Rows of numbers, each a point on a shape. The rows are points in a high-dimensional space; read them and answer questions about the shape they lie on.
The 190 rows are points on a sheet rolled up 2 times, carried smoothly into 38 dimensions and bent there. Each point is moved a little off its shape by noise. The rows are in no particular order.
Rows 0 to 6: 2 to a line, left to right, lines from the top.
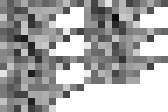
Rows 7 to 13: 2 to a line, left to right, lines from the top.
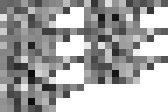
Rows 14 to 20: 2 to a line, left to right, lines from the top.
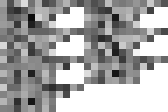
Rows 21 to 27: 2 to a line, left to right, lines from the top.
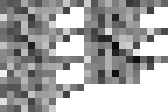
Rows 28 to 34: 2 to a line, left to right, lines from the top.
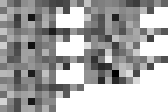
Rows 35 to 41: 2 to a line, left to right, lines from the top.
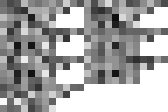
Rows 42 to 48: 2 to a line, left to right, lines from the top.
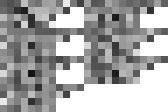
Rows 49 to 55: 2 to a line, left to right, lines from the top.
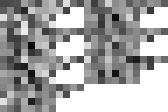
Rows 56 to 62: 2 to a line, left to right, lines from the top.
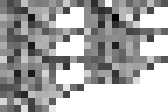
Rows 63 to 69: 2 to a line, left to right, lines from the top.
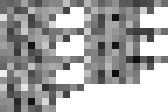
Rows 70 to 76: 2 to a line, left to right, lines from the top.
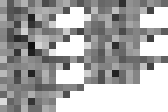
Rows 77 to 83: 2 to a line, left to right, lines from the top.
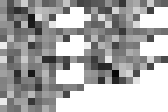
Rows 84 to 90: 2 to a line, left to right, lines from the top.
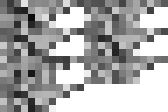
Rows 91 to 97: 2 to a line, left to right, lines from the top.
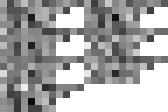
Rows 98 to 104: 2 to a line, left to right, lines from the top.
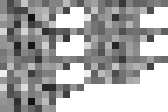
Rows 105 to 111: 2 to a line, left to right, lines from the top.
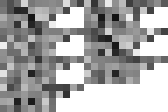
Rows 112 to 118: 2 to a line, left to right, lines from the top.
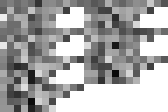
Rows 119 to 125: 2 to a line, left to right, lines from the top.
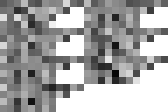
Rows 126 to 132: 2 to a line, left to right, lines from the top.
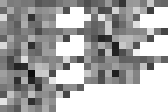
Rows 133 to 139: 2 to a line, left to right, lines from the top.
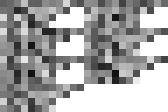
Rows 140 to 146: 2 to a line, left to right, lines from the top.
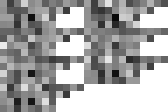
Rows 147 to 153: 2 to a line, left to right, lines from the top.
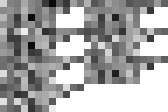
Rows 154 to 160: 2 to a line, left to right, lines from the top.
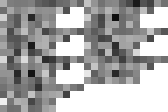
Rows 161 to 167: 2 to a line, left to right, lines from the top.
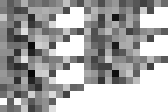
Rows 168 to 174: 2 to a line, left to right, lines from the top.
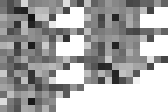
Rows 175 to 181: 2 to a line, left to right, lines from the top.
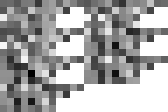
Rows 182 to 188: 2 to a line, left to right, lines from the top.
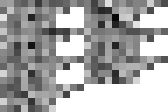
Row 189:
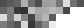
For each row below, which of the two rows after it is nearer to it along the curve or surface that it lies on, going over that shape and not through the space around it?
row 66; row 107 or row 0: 107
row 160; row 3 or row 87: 3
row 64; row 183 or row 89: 89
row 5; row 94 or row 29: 94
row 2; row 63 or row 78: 78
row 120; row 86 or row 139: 139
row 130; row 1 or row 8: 1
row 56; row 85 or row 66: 85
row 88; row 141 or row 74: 141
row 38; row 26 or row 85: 85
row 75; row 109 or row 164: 164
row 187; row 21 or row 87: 21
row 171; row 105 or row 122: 122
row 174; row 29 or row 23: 23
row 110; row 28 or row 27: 27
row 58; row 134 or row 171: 171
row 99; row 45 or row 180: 45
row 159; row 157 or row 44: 157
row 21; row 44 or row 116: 44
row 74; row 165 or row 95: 95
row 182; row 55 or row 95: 55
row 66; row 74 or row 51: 51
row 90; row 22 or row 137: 137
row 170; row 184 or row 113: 113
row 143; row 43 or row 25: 43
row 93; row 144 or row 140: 140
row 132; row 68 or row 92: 68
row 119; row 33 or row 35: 33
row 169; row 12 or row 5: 12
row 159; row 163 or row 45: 45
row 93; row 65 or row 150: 65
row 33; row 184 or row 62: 62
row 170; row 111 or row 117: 117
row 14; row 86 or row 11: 11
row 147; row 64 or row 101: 64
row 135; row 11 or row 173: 11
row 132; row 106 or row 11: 106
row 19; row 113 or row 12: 113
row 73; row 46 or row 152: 152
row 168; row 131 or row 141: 141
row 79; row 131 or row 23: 23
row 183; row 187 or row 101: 187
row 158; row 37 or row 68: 37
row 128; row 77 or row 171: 171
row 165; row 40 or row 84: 84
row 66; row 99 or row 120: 99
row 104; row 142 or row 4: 4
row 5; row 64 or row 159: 159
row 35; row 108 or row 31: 31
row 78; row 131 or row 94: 94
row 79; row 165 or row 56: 56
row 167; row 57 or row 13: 57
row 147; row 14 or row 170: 14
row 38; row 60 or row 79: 79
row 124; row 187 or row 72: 72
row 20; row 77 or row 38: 77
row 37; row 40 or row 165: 40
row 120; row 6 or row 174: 6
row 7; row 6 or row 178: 6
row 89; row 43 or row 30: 30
